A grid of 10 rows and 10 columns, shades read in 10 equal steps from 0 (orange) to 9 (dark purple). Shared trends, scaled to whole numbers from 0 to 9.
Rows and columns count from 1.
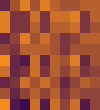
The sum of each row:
34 35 40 40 42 43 45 44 47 49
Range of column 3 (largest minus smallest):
8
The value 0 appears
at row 6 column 1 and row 10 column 1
